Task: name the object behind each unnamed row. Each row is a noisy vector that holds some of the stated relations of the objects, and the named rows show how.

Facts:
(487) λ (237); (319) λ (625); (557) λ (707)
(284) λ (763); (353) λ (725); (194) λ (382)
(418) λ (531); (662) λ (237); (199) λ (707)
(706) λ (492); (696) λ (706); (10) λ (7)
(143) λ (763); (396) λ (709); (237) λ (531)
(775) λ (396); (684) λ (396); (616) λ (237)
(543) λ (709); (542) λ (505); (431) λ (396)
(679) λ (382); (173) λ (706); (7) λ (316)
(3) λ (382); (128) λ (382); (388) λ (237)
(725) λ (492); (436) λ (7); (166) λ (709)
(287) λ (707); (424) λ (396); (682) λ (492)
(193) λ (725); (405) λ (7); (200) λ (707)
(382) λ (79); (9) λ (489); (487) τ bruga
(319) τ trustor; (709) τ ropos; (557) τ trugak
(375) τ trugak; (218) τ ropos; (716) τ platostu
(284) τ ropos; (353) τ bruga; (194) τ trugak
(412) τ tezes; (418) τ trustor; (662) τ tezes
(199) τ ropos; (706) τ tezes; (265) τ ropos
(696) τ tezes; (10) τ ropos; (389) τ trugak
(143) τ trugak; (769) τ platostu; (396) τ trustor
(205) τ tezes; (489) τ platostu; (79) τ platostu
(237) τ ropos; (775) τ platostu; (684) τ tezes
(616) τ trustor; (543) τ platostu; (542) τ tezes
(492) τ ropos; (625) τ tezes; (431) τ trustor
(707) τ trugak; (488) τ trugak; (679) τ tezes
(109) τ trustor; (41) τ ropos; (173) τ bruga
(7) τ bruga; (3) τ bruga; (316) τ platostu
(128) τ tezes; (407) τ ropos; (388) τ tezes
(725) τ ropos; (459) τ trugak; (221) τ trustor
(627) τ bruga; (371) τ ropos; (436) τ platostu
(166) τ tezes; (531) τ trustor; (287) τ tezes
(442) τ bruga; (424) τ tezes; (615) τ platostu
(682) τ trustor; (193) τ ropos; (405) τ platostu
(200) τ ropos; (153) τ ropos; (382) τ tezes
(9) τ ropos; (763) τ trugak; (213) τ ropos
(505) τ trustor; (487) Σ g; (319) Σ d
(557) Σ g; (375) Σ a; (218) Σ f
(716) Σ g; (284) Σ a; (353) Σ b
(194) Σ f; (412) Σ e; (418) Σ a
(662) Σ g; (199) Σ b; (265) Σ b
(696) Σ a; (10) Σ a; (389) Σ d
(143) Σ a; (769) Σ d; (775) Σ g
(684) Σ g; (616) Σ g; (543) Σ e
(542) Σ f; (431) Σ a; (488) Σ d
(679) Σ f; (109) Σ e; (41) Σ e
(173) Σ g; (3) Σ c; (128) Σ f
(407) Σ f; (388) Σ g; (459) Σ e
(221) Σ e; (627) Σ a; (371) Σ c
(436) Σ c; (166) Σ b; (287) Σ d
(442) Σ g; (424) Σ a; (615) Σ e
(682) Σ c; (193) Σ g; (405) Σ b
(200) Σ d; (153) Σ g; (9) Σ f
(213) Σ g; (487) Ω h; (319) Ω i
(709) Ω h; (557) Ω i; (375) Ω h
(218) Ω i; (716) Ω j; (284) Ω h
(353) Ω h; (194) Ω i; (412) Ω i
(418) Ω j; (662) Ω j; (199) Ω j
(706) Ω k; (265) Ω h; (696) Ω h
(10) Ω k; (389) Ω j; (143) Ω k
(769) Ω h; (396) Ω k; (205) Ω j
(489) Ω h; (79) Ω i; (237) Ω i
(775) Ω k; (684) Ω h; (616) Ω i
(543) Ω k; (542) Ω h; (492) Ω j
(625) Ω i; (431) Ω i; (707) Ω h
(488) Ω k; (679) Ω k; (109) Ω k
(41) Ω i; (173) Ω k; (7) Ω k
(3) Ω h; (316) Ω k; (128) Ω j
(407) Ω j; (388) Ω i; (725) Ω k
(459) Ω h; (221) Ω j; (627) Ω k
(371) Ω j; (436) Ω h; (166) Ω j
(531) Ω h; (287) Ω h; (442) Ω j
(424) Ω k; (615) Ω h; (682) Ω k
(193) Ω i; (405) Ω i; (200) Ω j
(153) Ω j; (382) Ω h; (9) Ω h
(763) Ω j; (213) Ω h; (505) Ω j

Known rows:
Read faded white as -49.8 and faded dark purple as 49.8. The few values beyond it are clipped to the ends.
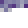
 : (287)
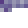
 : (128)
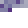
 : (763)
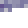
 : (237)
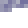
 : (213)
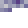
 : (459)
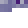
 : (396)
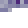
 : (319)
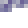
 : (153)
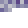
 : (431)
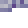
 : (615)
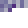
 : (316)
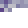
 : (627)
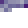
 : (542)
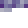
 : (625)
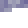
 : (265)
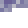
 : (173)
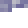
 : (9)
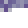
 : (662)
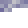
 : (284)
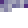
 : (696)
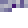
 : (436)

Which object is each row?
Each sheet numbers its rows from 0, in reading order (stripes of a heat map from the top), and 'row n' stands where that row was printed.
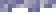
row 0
(488)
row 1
(407)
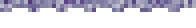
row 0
(3)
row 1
(166)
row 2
(616)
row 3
(194)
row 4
(543)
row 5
(682)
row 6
(775)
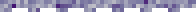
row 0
(769)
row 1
(143)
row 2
(205)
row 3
(375)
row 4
(492)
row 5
(353)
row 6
(199)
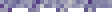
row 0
(707)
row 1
(442)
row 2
(10)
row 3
(7)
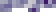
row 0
(200)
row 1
(221)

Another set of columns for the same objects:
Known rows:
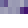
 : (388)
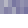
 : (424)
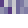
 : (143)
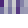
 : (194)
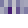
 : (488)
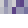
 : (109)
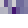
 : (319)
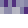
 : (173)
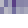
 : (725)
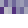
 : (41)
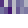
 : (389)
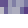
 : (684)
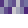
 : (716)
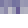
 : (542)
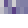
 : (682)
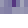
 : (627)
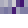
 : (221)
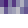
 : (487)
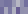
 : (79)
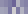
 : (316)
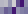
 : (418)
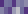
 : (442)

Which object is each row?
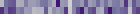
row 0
(371)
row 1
(679)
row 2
(557)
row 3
(662)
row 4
(153)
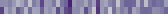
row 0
(405)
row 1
(10)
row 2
(200)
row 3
(265)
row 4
(128)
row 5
(205)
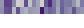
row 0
(436)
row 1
(431)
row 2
(287)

